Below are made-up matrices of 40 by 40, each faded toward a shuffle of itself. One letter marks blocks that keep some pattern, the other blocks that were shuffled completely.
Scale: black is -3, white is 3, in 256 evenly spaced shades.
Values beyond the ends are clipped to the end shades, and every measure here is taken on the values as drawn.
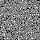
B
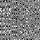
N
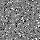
B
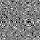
N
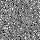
B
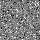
B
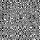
N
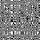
N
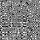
N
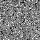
B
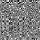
N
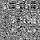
N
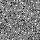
B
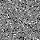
B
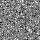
B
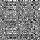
N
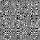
N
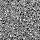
B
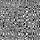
N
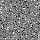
B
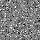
B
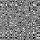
N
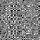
N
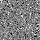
B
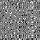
N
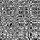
N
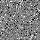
B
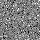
B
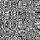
N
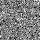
B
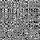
N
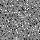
B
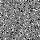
B
